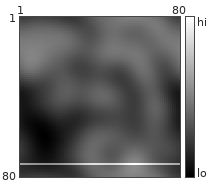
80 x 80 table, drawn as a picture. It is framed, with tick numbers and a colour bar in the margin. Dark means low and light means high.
Row 74 differs from the rows beside it. The distribution is heavy-tailed on both sides. The ninth with the lowest average is the bottom left. On average the colour sits 30% of the way up the scale.
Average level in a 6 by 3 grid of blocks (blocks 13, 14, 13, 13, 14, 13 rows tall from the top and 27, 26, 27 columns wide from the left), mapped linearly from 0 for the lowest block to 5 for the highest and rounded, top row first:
445 | 545 | 333 | 133 | 033 | 155
